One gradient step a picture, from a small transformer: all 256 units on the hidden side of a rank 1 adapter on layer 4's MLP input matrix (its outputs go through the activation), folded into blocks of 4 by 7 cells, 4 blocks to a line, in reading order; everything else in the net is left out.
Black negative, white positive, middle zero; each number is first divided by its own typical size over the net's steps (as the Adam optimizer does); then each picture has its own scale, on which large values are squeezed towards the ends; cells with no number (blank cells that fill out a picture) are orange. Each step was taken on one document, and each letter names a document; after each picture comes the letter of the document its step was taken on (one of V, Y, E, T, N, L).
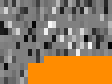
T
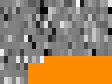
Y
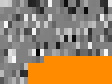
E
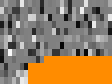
E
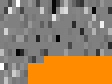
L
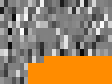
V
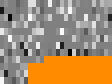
E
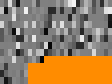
T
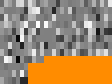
V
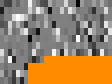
V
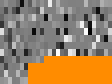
E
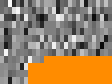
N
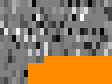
T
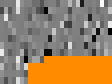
Y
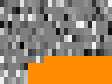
E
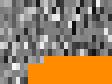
N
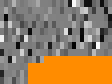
T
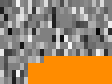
V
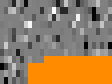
L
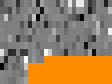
Y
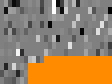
L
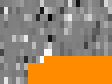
Y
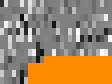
V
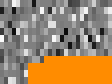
T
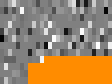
T
